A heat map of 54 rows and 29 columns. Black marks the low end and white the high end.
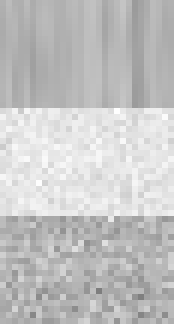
It is made of 3 by 1 panels. Panel 1,1: high, streaked downward, faint in contrast. Panel 2,1: very high, fine-grained, faint in contrast. Panel 3,1: high, fine-grained.
